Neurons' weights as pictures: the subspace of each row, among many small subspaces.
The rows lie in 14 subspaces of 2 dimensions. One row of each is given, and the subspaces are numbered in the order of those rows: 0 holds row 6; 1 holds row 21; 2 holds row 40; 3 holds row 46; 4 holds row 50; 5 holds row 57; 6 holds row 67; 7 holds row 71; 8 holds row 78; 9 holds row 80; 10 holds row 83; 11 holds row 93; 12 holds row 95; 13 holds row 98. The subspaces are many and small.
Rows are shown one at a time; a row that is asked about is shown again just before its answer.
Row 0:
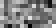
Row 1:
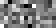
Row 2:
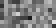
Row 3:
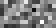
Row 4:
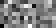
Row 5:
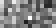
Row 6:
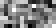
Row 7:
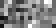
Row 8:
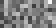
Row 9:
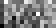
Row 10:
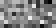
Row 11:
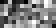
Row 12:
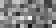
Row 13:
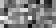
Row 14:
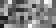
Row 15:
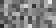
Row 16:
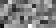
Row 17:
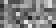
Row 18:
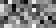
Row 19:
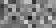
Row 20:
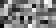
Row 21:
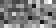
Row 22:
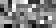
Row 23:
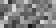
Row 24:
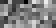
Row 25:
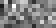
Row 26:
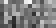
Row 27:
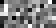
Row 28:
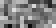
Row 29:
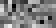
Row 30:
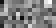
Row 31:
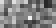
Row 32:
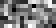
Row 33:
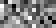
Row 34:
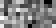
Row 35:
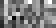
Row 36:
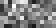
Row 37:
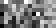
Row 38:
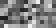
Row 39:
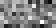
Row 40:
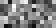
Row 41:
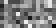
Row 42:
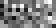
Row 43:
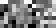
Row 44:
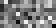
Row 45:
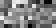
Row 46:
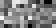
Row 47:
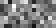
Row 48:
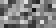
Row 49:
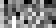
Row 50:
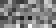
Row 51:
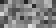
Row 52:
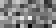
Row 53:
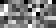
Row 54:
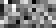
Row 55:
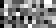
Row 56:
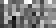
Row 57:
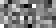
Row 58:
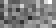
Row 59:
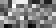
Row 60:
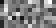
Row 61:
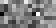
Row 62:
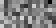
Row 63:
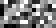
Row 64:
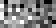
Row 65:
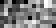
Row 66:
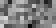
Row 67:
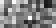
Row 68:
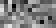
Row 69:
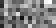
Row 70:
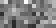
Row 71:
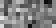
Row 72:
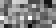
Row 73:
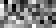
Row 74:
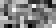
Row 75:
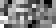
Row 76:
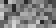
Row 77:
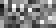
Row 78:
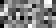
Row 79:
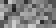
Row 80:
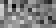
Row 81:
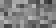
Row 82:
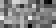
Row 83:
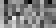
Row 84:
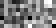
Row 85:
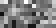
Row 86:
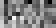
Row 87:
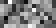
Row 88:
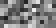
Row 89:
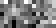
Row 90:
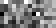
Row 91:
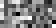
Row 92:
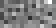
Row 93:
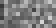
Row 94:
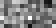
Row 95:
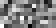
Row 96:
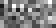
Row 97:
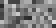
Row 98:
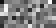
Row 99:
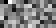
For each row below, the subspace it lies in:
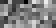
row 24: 6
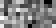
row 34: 7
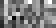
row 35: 10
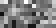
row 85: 8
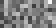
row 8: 5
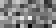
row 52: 4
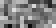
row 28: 0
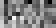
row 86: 10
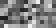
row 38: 11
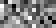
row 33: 2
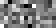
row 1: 5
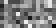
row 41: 0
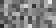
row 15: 5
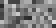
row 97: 4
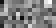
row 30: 8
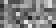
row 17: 0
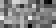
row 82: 3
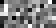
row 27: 13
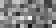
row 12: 4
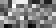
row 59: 3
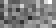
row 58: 9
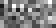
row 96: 1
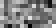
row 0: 0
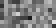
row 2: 4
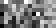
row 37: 13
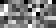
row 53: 13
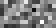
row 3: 11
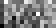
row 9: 13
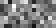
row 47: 2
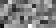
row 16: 12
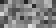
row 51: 8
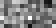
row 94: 2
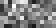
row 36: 3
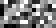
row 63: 11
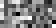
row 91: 4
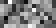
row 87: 7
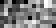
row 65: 6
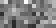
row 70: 8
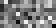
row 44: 0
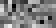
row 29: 9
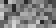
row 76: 12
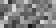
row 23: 12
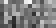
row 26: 10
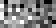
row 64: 9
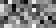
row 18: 2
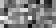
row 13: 11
